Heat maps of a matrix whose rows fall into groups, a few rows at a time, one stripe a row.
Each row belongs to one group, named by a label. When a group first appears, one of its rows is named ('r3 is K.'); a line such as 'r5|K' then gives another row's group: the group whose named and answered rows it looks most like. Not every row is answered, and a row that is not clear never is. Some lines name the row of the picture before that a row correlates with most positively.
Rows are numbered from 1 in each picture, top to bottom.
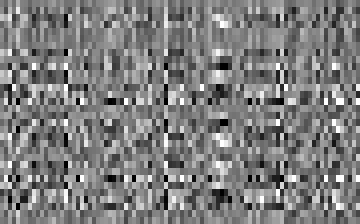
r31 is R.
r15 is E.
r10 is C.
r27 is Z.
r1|R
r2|R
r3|Z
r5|R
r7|R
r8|Z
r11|Z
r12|Z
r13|C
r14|C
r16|R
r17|Z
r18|C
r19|E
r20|Z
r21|Z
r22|R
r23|C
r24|Z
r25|Z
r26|E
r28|C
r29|C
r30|E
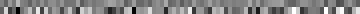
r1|R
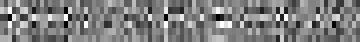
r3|C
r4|Z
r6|Z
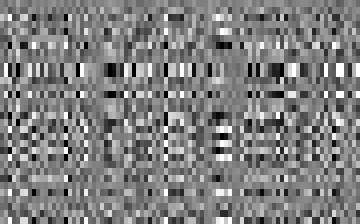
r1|R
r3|Z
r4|R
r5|Z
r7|C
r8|R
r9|R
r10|E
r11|E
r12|Z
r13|R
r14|E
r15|R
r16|R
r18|E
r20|C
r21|Z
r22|C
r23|Z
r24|E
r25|R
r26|C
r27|R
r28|Z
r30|C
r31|C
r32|Z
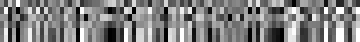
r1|R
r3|C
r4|E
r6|E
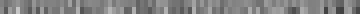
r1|R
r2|R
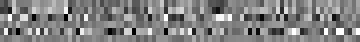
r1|C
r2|C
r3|Z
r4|R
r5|E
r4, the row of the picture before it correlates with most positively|2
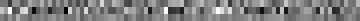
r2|Z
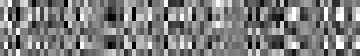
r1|Z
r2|E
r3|E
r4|Z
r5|R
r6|E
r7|E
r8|R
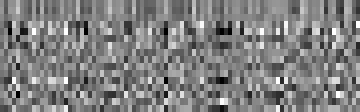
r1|R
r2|R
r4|C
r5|C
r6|E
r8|R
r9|R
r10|E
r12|C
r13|R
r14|E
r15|Z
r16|C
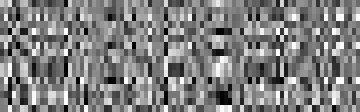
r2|E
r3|E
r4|R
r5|C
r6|Z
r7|E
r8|C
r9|Z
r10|Z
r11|Z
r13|C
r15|C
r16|Z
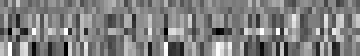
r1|R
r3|E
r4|E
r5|C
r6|E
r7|Z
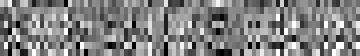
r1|Z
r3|C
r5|C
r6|R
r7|E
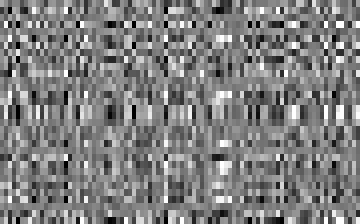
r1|C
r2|C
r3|R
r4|E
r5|R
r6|Z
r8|R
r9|E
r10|C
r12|R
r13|R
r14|Z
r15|Z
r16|E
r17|E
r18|E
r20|R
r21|Z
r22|R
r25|Z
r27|Z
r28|R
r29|Z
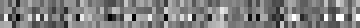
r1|E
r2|Z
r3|E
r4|Z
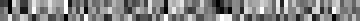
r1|C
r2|C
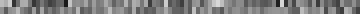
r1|Z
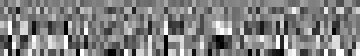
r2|E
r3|R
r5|Z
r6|C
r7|C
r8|E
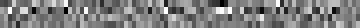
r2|Z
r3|C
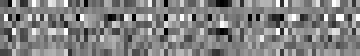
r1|C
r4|Z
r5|C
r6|C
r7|R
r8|C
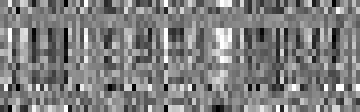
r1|Z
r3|R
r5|Z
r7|Z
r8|Z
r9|Z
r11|Z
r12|Z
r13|E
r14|C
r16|C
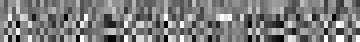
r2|R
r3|Z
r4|E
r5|R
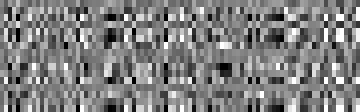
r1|R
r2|C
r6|E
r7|Z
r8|R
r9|R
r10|C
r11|C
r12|E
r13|R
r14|C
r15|E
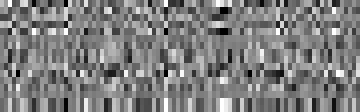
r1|Z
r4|Z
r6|R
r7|R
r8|C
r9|C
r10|C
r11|E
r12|Z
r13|R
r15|Z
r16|Z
